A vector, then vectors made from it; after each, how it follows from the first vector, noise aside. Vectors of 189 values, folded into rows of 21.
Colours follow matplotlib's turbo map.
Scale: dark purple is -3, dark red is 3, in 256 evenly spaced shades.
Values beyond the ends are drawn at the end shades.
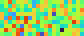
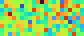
reversed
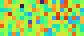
reversed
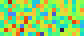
copied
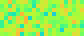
shrunk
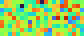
reversed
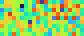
reversed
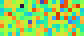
reversed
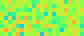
shrunk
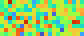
copied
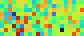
copied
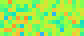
shrunk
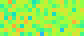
shrunk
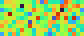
reversed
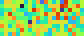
reversed
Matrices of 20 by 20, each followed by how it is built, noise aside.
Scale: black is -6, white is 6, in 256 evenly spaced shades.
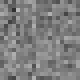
low rank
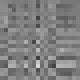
low rank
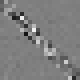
banded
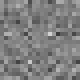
low rank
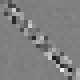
banded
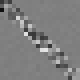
banded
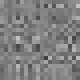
low rank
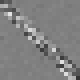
banded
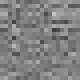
low rank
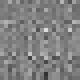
low rank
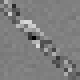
banded
